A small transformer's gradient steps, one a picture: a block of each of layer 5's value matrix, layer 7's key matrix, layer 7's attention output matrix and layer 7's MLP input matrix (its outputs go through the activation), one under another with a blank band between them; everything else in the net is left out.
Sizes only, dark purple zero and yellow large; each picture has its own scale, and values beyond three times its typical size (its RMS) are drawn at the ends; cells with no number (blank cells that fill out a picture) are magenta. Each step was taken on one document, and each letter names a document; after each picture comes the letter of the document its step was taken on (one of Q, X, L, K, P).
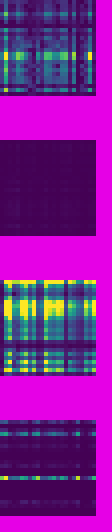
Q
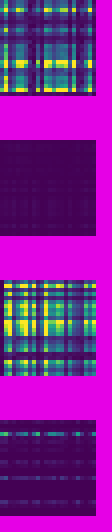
Q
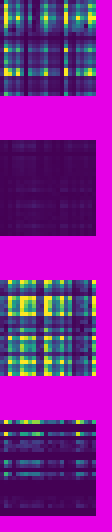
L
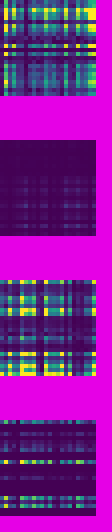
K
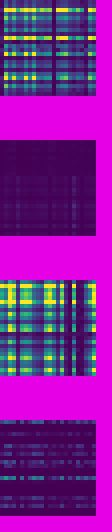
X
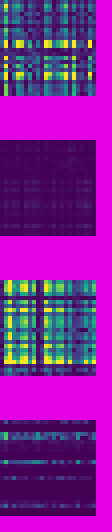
Q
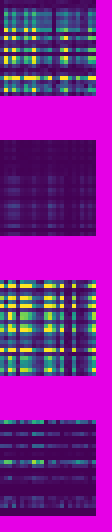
X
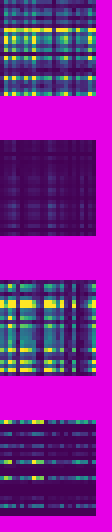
X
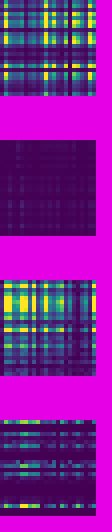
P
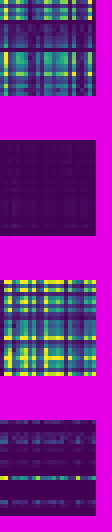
Q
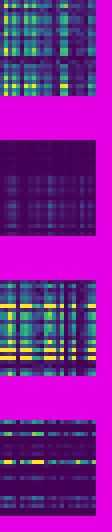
X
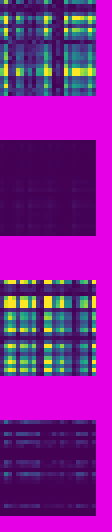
L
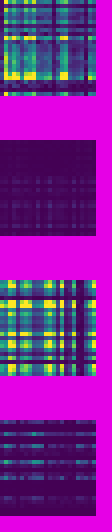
X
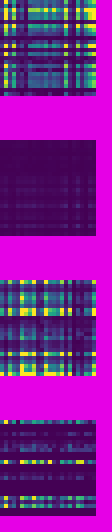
K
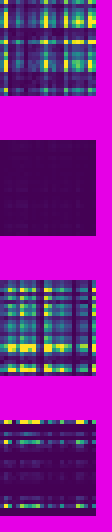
L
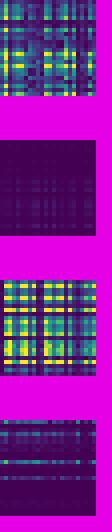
Q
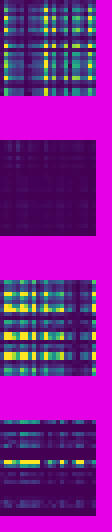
P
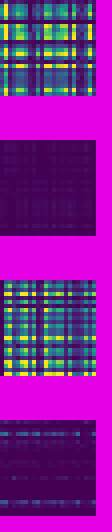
Q
